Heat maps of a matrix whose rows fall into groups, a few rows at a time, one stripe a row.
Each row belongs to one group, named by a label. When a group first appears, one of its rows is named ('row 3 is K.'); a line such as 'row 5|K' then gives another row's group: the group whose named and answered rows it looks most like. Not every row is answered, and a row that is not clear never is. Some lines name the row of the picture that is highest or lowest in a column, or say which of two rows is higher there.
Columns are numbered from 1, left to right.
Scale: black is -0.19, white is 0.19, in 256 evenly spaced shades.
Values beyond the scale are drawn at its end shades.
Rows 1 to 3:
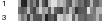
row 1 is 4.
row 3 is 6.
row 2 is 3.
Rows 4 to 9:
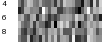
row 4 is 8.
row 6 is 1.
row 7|6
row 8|4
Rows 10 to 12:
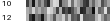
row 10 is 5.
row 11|3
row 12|4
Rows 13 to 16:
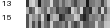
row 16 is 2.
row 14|8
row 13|2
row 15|5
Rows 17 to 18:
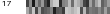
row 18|6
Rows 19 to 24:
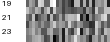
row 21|6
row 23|3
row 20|3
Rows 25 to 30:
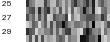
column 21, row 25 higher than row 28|No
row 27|2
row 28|1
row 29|8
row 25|2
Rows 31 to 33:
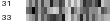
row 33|6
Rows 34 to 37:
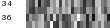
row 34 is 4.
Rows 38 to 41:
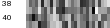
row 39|1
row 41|2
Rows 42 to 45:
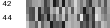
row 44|4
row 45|6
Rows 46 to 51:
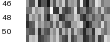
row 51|2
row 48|5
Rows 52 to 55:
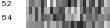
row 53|6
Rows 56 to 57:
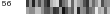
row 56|5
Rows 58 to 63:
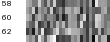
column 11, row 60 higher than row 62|No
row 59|6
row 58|1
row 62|5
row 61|4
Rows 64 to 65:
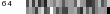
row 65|1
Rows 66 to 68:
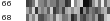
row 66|8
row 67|6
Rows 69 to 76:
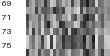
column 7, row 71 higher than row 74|No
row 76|2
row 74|3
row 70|6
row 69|2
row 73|2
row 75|3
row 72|5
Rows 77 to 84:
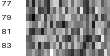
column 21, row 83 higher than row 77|Yes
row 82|8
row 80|1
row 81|4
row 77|5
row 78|4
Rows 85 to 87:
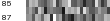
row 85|2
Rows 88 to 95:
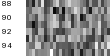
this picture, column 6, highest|88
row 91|5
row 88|5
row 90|5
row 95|3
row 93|2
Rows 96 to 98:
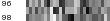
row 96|5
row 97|6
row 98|3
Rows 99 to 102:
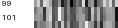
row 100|1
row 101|1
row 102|1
